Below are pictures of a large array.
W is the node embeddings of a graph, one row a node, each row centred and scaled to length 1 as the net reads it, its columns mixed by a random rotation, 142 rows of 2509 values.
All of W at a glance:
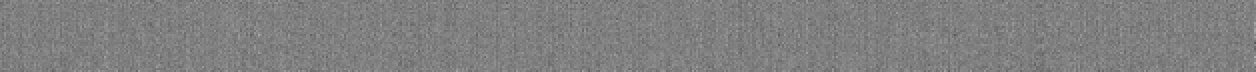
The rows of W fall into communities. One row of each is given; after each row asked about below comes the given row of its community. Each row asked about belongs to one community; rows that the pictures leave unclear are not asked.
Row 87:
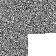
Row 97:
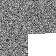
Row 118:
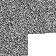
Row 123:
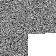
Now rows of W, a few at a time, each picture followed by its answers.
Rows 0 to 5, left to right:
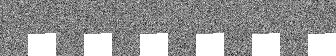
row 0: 87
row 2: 87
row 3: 118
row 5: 97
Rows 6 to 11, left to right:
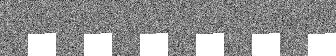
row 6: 97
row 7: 97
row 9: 123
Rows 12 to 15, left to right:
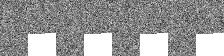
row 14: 97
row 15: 123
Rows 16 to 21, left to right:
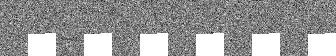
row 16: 97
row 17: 118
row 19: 118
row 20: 97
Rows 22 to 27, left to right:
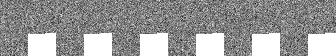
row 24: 123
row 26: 87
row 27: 123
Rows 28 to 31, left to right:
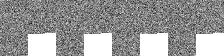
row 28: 118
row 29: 97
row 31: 87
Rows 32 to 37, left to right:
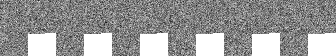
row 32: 123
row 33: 97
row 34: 97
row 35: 87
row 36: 87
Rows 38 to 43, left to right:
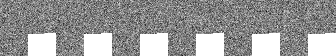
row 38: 118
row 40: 123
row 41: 118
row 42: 118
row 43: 123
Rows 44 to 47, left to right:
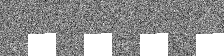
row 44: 118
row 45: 123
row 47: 118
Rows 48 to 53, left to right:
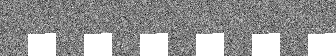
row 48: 87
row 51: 118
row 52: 97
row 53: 118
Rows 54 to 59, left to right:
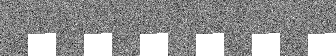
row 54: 123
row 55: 87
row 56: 118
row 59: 97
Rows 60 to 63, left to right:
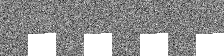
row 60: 118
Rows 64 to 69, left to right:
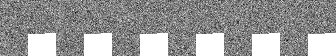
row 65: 123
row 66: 87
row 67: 97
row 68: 97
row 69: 97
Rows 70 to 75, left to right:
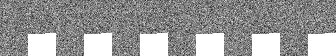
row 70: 87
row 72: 97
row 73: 87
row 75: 118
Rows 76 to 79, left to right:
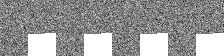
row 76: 118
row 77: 87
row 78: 123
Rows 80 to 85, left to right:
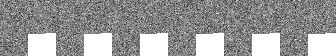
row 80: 123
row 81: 87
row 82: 123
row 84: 123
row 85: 123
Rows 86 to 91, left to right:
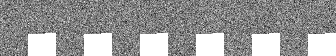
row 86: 118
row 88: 97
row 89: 118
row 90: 87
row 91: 97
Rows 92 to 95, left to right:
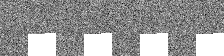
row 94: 123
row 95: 97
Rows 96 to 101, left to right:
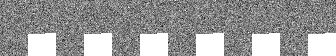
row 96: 87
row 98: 87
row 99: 123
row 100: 123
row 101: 118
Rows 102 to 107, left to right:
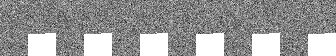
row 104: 97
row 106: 87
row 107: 118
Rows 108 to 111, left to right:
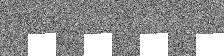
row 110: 118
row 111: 123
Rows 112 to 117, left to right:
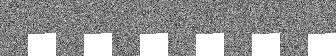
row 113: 87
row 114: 118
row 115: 118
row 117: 97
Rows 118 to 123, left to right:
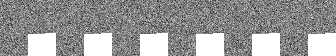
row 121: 87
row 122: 118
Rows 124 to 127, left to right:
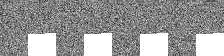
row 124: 87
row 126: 118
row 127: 118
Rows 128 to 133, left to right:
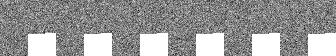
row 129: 118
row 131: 118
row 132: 123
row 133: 123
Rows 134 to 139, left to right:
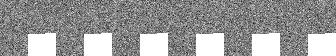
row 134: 87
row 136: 97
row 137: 123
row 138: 123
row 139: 97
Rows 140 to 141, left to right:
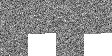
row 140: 123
